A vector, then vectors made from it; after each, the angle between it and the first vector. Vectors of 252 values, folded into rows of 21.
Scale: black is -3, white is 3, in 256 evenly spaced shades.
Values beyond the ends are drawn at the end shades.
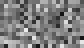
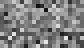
partly opposed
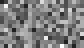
partly aligned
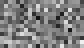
nearly parallel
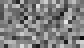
nearly parallel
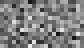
orthogonal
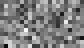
nearly parallel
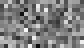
nearly parallel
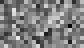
partly opposed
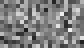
nearly opposite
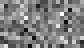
nearly opposite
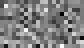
nearly parallel
